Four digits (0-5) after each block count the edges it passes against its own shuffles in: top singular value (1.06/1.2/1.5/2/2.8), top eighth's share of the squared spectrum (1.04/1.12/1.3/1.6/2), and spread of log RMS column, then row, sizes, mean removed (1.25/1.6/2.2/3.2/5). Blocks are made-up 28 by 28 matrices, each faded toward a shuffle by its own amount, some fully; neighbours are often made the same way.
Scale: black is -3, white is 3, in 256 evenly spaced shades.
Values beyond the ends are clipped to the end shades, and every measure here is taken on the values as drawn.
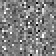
1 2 2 0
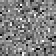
0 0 0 0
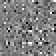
3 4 1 1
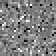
1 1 0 0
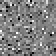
2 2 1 0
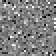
0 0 0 0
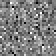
2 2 1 0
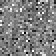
0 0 0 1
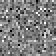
2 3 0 1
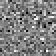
0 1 0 2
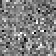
0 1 0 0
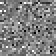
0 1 0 1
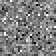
0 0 0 0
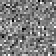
0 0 0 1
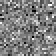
0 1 0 0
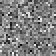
1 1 0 1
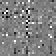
3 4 2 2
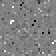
0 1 0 0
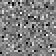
2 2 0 1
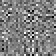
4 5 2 2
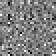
3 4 2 2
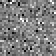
0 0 0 0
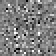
1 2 2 0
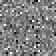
0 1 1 0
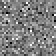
0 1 0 0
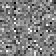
1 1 1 0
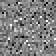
1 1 0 0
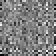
4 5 2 2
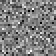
1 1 0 0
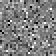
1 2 0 0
